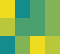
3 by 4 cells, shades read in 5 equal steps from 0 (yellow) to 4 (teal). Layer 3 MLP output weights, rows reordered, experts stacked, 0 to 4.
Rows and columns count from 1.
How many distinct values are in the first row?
4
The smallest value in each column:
0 2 0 1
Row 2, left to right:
1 3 3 2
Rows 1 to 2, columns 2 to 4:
4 3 2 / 3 3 2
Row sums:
9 9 7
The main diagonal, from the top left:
0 3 0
